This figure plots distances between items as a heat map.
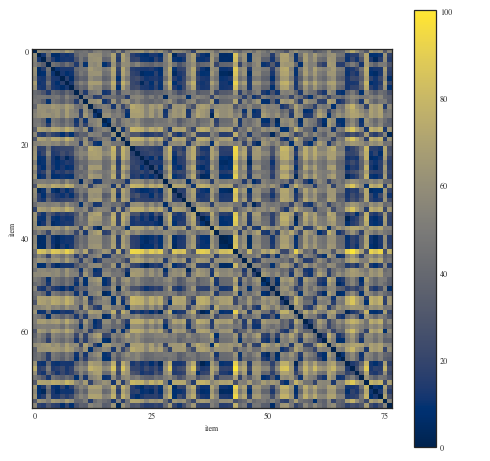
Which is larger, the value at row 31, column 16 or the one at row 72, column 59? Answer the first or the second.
the second
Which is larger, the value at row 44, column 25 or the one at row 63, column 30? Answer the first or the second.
the second
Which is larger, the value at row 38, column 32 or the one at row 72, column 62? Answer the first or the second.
the first
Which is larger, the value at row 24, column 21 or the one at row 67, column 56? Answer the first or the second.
the first
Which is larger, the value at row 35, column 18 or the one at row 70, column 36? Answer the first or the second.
the second
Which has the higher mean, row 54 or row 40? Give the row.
54
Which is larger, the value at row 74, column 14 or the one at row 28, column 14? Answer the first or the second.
the first
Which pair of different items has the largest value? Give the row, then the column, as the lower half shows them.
68, 43
